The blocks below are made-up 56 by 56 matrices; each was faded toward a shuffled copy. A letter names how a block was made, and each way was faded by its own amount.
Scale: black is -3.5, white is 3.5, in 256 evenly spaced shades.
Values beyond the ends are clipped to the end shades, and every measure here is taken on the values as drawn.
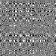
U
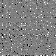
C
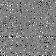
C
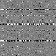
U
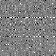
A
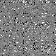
C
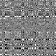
U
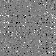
C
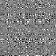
A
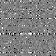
A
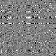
A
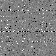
C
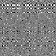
U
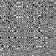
A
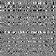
U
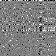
A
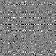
A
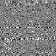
A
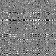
A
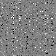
C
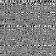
U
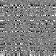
U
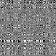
U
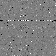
C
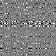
U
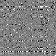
A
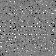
C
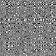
A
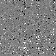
C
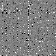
C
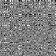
A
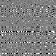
U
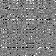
A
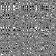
A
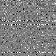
A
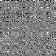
A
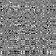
A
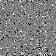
C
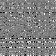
A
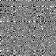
A
